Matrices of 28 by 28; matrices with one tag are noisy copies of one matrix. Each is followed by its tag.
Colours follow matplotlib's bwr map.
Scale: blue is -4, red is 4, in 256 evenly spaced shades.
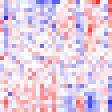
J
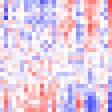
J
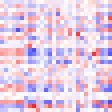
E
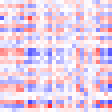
E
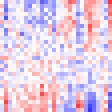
J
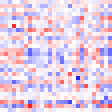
E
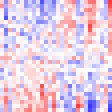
J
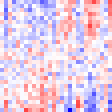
J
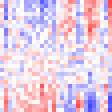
J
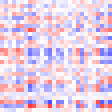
E
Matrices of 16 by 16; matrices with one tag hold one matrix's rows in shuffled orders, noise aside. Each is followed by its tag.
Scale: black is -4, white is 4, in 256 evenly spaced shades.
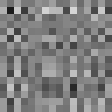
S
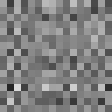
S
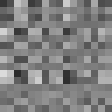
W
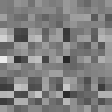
W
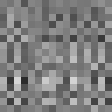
S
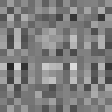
S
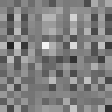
S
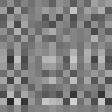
S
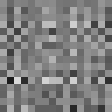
S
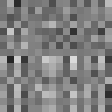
S
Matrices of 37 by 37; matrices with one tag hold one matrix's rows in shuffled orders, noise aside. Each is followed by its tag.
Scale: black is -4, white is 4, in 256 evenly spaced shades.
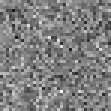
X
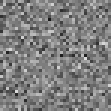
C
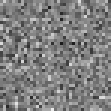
C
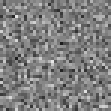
C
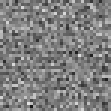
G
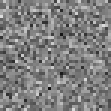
C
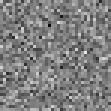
C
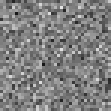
X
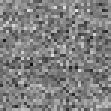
G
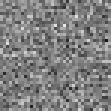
G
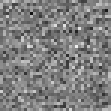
G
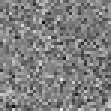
X
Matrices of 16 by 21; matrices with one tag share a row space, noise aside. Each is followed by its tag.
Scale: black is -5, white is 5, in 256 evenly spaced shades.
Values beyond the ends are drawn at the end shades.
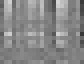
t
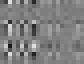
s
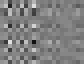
s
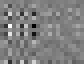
s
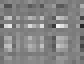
t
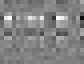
t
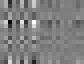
s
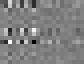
s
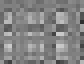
t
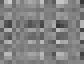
t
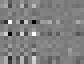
s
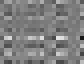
t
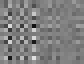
s
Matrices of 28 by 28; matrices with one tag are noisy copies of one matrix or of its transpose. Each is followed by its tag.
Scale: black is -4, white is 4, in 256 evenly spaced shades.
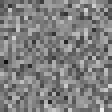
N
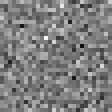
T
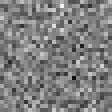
T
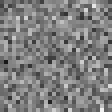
N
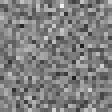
T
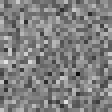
T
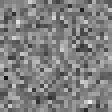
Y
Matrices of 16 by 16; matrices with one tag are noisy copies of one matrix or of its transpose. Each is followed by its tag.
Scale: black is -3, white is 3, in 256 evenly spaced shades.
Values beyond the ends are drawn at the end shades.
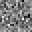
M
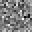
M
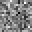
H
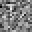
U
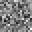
M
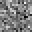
H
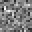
U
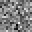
M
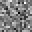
H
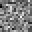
U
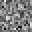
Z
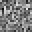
U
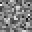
Z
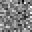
H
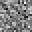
H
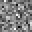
Z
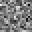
Z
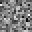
Z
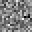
M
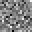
M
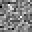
U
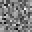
M
